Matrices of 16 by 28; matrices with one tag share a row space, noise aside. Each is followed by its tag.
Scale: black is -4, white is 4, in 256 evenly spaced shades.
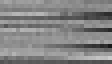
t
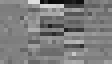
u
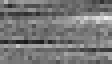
t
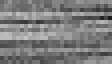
t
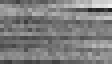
t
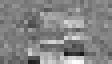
u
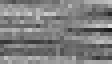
t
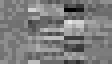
u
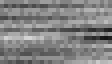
t
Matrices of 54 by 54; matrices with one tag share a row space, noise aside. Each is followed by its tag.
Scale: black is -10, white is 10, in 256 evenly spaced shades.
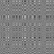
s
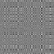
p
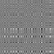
p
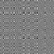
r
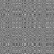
s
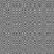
s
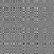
r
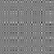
p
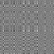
r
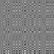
s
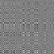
r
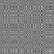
p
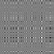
p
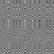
s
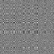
r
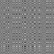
s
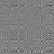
p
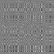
p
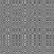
s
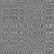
p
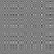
p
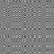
s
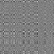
r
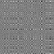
p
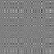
p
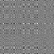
r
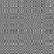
p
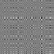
p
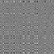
r
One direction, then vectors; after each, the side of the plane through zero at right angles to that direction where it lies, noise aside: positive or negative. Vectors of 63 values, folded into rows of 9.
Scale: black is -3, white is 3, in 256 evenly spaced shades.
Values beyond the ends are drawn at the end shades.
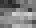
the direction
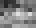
positive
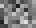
positive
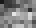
positive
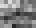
negative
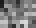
positive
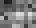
positive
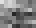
negative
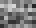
negative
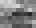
negative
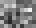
negative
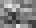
negative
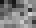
positive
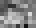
positive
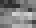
positive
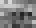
negative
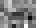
negative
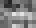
positive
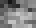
positive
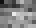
positive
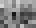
negative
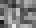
positive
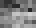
positive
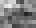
negative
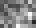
positive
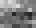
negative
